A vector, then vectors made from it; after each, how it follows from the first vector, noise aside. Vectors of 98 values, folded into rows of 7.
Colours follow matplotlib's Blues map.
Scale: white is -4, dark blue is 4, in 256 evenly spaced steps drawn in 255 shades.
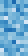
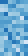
wrapped around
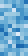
wrapped around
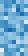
copied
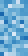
wrapped around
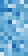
wrapped around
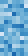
reversed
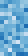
wrapped around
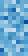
negated
